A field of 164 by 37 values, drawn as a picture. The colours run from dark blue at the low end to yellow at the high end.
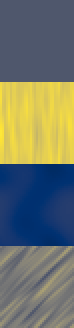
The table splits into 4 rows of 1 panel. Panel 1,1: low, flat. Panel 2,1: very high, streaked downward, faint in contrast. Panel 3,1: very low, smooth, faint in contrast. Panel 4,1: middling, slanting up to the right.
